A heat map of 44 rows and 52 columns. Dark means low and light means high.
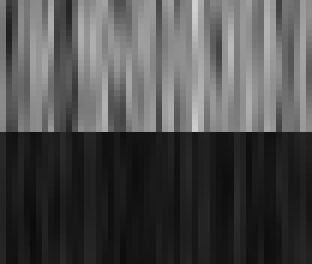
It is made of 2 by 1 panels. Panel 1,1: middling, streaked downward, strong in contrast. Panel 2,1: very low, streaked downward, faint in contrast.
